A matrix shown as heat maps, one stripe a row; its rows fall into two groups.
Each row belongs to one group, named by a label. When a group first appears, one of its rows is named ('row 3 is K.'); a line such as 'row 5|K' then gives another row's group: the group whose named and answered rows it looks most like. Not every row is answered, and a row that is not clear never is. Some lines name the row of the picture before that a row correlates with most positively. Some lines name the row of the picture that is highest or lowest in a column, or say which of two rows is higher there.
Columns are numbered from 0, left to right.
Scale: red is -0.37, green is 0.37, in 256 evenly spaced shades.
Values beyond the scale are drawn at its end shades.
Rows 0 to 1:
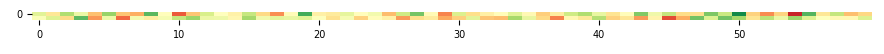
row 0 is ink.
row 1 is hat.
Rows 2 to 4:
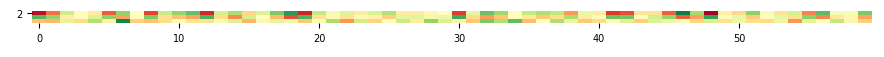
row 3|ink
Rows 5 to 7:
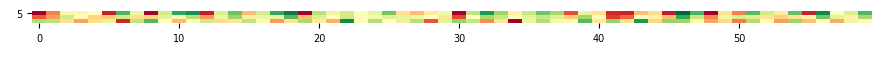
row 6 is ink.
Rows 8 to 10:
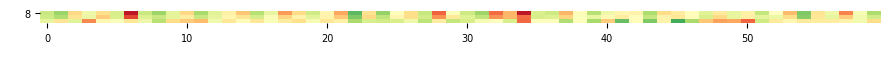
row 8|hat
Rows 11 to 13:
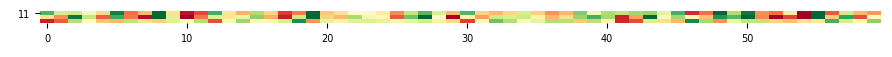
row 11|ink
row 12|ink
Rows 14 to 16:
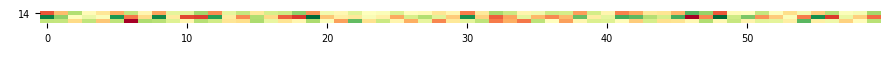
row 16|hat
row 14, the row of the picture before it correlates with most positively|13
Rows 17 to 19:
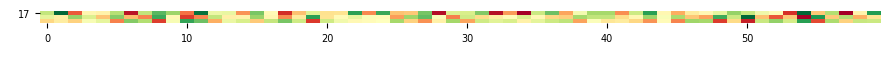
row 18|ink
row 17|hat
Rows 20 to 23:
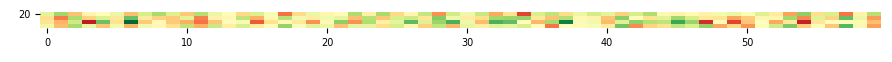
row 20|hat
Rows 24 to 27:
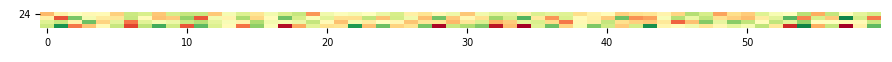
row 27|hat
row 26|hat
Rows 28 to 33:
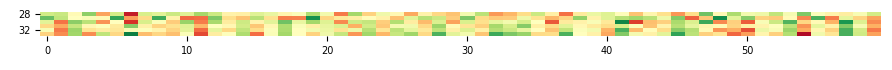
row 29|ink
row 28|hat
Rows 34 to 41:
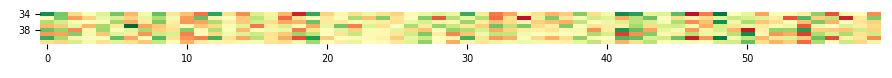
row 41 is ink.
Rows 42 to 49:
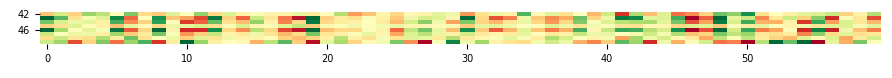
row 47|ink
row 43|ink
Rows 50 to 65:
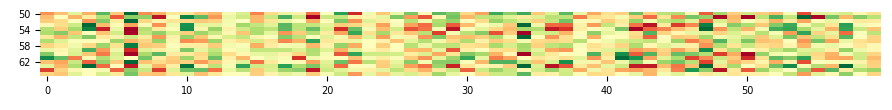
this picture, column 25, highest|51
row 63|hat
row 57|ink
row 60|hat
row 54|hat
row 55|hat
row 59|hat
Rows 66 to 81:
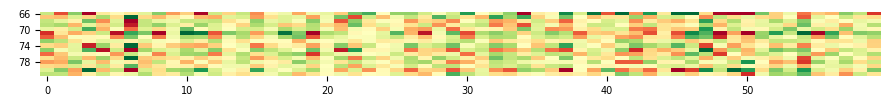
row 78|ink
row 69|hat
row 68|hat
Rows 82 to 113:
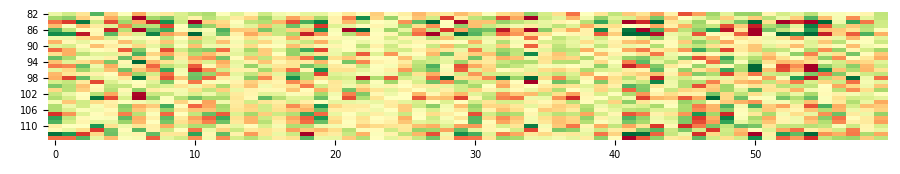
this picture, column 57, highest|98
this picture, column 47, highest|103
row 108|ink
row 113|ink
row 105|ink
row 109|ink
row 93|ink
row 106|ink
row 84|ink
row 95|ink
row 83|hat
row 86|hat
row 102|hat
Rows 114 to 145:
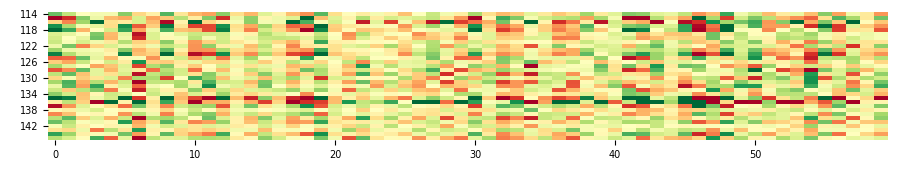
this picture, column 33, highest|136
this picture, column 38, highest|135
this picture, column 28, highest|116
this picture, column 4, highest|136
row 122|hat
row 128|ink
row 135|ink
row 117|ink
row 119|hat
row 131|hat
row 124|ink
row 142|hat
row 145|hat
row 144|ink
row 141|ink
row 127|hat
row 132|hat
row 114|ink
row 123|ink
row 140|hat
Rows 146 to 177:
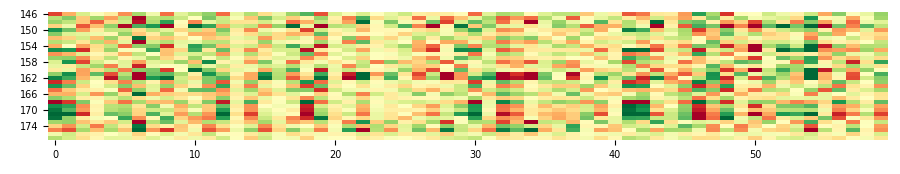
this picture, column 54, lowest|175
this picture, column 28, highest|175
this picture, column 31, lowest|175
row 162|hat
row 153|hat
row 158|hat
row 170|ink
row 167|ink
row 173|hat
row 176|hat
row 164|ink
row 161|hat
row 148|hat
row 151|ink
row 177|ink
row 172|ink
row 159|hat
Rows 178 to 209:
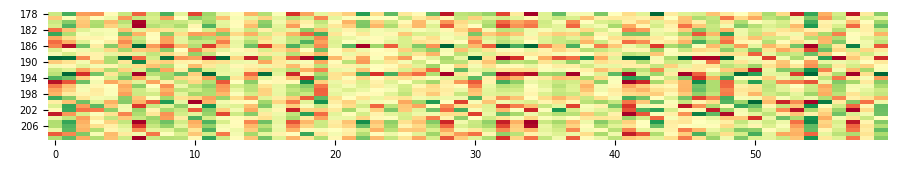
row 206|hat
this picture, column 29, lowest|200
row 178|hat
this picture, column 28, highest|186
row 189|ink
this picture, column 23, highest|186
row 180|hat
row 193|hat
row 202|hat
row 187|ink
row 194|ink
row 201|hat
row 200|ink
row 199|ink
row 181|hat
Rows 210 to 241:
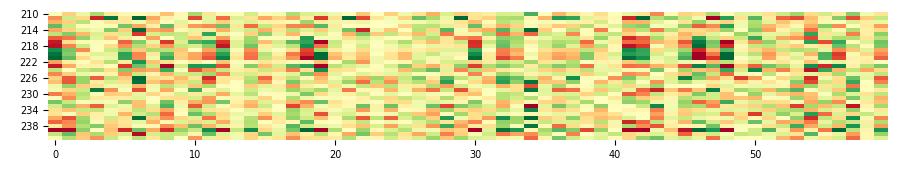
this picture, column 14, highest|239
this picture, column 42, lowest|239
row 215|hat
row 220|ink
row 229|hat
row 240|hat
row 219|ink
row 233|hat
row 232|ink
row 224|ink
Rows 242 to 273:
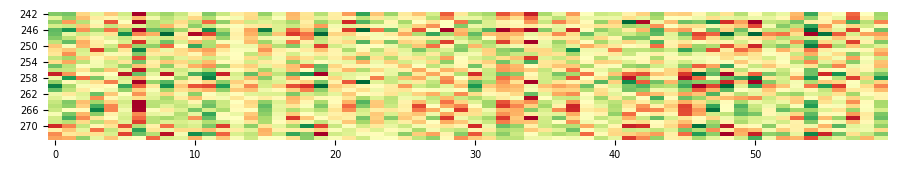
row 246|hat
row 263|hat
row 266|hat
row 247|ink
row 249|hat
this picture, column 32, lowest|246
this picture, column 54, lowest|247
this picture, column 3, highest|266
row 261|ink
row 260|ink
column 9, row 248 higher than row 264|No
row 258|hat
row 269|hat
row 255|ink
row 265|hat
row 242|hat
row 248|ink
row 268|hat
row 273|ink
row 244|hat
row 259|hat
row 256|hat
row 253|hat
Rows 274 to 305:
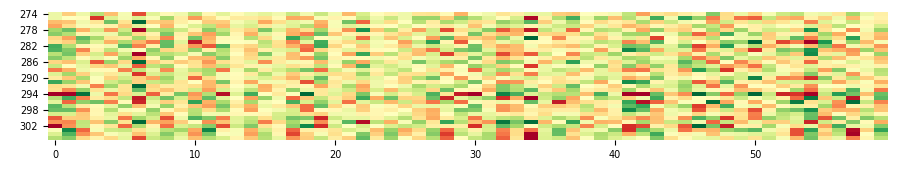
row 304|hat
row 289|hat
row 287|hat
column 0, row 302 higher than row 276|No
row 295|hat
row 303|hat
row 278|hat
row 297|ink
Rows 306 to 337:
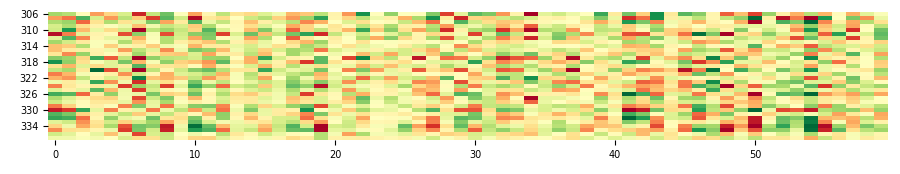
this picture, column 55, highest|307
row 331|ink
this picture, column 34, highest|322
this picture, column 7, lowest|307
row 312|hat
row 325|hat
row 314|ink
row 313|ink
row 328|hat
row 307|ink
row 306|hat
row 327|hat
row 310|hat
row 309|hat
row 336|hat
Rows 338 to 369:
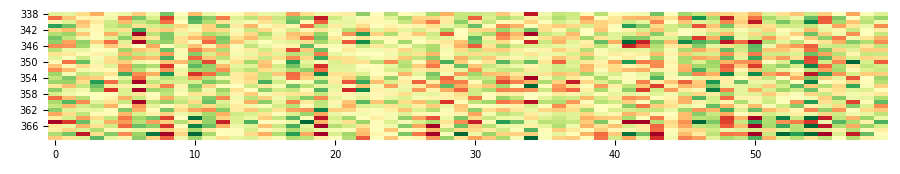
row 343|hat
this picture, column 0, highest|341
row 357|hat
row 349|ink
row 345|hat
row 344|ink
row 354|hat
